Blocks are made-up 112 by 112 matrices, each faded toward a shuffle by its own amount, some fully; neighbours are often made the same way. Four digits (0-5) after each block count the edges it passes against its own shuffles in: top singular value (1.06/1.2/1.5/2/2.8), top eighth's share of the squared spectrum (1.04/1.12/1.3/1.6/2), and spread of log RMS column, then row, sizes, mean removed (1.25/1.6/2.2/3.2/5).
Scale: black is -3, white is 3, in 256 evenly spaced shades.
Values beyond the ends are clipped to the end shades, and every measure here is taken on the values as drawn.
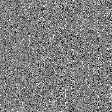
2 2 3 0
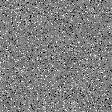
3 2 0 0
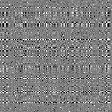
5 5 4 4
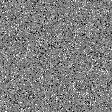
2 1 0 0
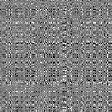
5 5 4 4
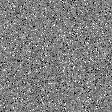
2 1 0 0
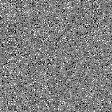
4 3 1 1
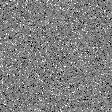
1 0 0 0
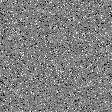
0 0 0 0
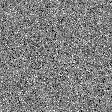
0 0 0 0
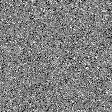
0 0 0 1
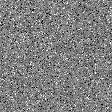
0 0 0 0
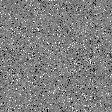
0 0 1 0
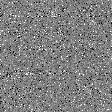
1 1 1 2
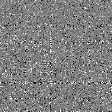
2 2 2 3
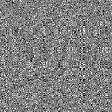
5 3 2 2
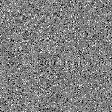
3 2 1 1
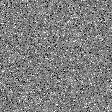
1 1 0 0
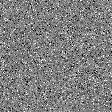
2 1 0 0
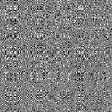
5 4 3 3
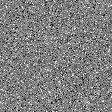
2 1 0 0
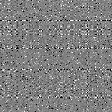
5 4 2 3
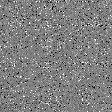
3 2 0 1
